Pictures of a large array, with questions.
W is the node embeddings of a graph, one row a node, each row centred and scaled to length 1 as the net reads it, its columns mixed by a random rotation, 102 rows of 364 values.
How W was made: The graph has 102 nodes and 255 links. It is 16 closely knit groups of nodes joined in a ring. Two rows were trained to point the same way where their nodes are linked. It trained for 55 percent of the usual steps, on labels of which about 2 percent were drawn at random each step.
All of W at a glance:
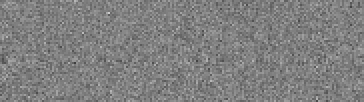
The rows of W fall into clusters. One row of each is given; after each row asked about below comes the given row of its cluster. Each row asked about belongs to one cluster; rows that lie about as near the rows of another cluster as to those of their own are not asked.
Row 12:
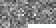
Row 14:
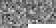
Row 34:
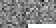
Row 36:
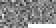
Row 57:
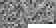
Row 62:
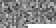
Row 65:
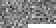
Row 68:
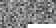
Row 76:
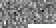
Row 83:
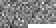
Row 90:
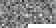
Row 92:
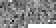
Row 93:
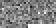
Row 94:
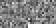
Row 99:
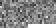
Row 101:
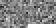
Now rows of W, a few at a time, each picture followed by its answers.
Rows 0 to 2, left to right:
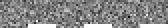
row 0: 14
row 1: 36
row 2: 12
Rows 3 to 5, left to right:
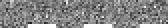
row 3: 76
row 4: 99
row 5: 65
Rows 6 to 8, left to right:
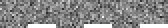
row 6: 68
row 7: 76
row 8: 12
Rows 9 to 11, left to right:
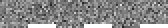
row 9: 65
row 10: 36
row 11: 83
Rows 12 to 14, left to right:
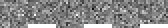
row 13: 99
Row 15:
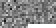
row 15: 92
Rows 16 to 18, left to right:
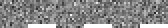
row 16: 99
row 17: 101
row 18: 94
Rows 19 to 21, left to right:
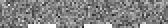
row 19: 83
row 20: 65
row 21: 57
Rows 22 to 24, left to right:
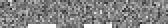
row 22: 92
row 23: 93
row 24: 68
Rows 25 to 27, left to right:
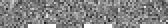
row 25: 76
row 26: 57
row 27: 65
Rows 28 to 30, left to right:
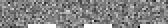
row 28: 83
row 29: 14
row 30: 34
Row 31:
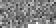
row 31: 62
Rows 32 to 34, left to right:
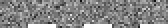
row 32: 57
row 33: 101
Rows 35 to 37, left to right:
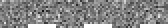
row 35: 76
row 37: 76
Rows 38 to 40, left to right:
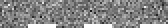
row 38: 83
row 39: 76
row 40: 65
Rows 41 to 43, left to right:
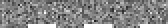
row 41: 93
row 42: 14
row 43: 90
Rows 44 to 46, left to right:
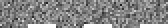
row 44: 83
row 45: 68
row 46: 92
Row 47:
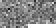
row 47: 62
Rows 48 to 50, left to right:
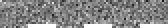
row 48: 62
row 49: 36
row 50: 36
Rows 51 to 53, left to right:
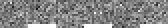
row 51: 99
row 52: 93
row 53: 83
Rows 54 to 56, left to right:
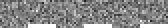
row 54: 94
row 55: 12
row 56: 14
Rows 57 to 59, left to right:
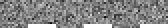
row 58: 12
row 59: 14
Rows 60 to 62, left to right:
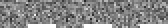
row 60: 12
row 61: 12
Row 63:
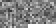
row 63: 62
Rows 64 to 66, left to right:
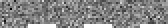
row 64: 92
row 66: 90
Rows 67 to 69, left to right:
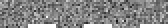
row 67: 76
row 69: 92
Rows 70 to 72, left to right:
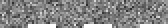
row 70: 93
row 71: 68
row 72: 99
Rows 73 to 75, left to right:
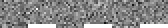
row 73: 34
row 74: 57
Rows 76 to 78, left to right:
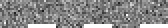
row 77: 68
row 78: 101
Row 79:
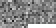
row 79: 92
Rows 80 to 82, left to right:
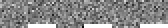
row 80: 62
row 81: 34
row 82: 36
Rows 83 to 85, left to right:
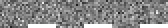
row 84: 36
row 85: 93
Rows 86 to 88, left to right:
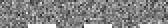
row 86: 94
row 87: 94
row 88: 62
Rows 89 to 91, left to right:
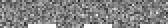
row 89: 36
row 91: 93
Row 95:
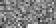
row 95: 68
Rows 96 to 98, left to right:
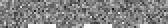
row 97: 90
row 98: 90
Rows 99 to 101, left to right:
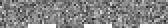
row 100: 93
